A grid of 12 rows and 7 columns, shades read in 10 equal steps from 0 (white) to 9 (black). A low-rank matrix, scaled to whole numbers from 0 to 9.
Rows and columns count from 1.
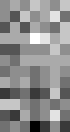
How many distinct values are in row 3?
5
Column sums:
55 53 46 52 47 36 49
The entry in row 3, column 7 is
2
